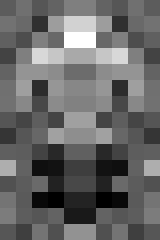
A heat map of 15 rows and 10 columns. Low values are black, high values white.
No row or column stands out. The left and right halves mirror each other. The top middle is the ninth with the highest average. The bottom middle is the ninth with the lowest average.
